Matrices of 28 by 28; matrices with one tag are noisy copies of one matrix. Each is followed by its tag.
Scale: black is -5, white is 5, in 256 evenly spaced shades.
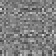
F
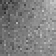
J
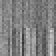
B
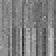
B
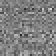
F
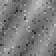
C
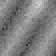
C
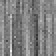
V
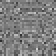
F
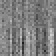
B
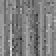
V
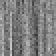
V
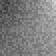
J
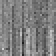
B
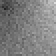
J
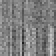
B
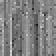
V
